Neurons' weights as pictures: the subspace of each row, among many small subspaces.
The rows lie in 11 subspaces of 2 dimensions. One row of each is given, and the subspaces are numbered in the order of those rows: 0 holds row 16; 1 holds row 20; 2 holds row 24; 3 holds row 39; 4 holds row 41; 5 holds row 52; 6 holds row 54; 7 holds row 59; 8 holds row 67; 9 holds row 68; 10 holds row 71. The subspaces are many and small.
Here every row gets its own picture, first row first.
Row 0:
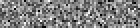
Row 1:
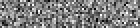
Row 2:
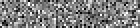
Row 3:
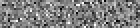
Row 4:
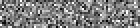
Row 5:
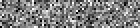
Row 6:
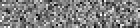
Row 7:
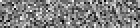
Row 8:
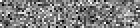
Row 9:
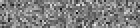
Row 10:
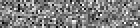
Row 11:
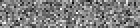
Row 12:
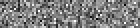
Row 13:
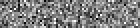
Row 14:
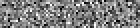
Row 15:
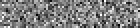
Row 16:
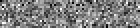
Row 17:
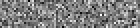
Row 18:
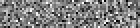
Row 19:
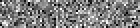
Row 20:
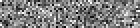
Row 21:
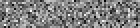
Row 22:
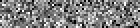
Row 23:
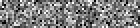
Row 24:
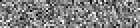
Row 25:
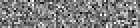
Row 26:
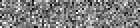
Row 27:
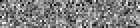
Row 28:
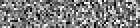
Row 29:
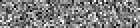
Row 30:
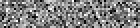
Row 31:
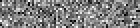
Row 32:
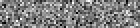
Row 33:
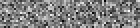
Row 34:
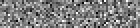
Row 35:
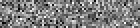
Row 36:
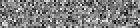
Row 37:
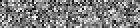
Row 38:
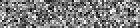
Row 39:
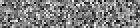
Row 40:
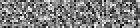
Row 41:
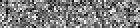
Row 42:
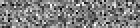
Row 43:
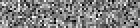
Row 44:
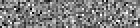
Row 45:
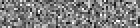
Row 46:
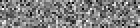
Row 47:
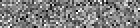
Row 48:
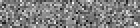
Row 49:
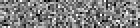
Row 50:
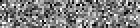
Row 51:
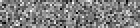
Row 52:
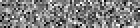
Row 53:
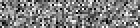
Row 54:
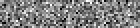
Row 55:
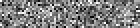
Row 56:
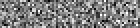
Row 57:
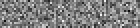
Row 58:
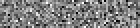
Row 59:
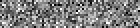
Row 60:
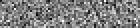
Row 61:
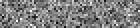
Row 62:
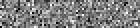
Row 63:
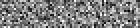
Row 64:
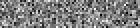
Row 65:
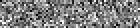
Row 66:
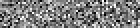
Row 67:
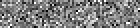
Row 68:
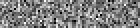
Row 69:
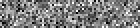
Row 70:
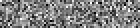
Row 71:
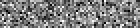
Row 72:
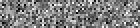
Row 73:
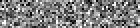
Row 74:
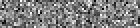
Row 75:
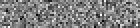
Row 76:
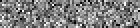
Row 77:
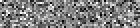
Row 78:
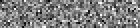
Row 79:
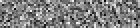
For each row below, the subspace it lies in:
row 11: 6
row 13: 9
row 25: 1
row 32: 6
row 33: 10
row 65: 2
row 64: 7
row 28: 3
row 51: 6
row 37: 4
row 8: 1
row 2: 10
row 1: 7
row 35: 2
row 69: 7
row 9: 0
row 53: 7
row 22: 5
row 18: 6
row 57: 10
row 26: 8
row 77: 1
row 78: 9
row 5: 8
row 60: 2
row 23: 3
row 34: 6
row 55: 1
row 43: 9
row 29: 2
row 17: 1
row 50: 0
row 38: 4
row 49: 5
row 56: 7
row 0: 9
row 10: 2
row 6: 5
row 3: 3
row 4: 6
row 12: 9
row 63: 10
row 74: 3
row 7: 2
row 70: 9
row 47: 8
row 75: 5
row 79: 2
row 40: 10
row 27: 0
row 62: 8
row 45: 3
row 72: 7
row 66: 8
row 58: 6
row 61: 4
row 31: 1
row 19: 10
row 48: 6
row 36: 4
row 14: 3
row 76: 5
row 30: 4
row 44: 8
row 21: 4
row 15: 5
